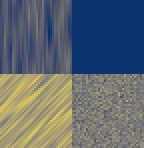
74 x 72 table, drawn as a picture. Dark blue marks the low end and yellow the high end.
The table splits into 2 rows of 2 panels. Panel 1,1: low, streaked downward. Panel 1,2: very low, flat. Panel 2,1: high, slanting up to the right. Panel 2,2: middling, fine-grained.
